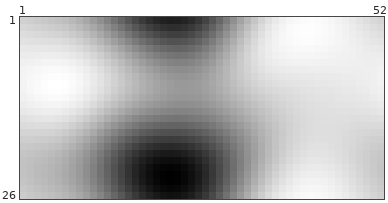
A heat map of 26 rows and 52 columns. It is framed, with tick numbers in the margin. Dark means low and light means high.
On average the colour sits 70% of the way up the scale. The ninth with the lowest average is the bottom middle. There are no regular stripes.
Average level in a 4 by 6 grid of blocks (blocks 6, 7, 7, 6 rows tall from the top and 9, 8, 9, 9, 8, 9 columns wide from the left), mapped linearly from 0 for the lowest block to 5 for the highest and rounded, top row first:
4 3 1 3 5 5 / 5 4 3 4 5 5 / 4 3 1 3 4 4 / 4 2 0 2 5 4
